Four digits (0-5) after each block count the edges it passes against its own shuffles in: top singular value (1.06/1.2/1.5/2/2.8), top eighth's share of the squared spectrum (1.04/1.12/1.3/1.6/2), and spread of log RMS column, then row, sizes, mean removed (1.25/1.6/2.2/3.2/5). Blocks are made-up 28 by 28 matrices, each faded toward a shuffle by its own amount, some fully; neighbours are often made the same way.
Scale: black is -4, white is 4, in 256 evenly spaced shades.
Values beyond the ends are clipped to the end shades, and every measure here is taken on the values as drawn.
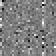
3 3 2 0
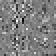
3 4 2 0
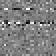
3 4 0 2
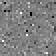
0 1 0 0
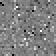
0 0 0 0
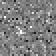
0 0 0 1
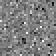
0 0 0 0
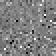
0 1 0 1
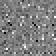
1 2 0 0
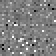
0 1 0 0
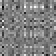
4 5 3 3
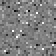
0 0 0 0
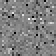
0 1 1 0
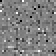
1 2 0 0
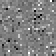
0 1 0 0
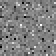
0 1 0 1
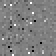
1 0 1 0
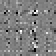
2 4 2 2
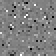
0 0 0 0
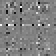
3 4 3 2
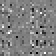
2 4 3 2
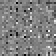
2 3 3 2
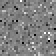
0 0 0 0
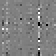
3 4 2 1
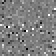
1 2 0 1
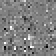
2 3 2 1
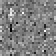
2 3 2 0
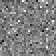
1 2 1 0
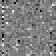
2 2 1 0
